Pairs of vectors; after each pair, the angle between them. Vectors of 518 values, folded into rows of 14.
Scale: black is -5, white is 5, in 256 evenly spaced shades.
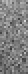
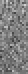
partly aligned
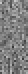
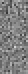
partly aligned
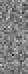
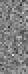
nearly opposite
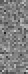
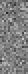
orthogonal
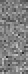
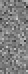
orthogonal
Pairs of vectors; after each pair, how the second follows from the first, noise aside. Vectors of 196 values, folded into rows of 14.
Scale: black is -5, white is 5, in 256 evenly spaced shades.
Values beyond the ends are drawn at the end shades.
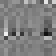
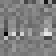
negated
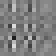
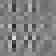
negated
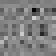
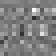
negated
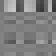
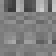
negated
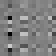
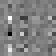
sign-scrambled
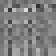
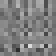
reversed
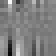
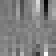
reversed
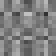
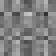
copied
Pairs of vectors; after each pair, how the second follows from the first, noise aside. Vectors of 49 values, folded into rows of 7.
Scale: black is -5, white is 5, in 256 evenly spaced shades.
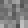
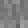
shrunk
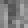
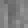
shrunk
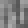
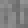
shrunk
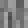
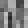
scaled up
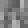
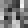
scaled up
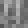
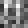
scaled up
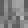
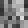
scaled up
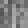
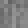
shrunk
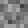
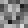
scaled up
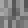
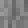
shrunk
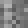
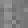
shrunk
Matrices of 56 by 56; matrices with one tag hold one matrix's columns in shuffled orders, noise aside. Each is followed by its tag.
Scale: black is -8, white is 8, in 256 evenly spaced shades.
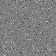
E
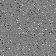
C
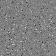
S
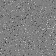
S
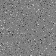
C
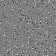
E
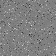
C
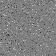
C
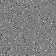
E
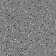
S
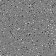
C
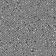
S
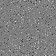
E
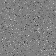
S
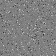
C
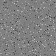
S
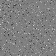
C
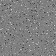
C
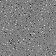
C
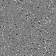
E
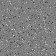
S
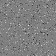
C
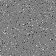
C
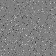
S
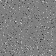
E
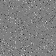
E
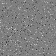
S
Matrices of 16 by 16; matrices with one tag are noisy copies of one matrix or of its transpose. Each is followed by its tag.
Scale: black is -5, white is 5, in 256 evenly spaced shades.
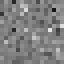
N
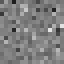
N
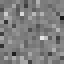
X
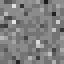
X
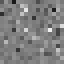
N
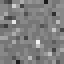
X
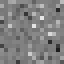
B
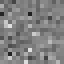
N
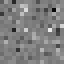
N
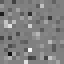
N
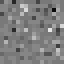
N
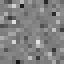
X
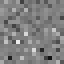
B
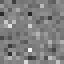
N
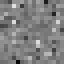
X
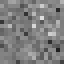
B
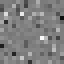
X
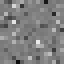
X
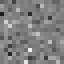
N
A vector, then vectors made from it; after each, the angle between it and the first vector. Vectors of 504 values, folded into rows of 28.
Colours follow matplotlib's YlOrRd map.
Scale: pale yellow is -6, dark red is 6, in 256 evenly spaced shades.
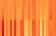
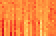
nearly parallel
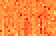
partly opposed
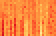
nearly parallel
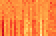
nearly parallel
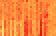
nearly opposite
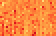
partly aligned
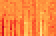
nearly parallel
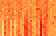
nearly opposite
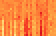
nearly opposite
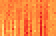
nearly opposite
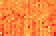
partly aligned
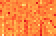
partly opposed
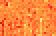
partly aligned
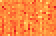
partly aligned
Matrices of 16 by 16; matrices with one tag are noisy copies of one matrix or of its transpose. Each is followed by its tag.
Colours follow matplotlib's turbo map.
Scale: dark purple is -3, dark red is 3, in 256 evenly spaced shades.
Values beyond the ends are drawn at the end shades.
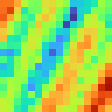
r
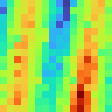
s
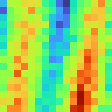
s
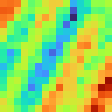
r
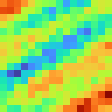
r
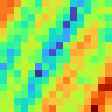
r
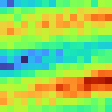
s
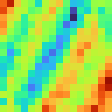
r
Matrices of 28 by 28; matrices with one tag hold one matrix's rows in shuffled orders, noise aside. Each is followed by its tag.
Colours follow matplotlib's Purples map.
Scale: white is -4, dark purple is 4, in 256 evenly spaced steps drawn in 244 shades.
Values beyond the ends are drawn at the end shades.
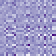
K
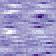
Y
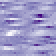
Y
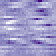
Y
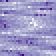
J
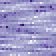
J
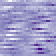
Y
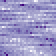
J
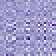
K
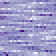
J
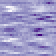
Y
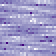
J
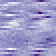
Y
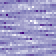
J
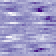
Y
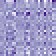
K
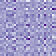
K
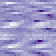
Y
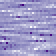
J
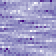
J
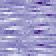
Y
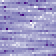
J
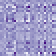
K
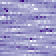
J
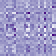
K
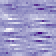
Y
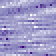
J
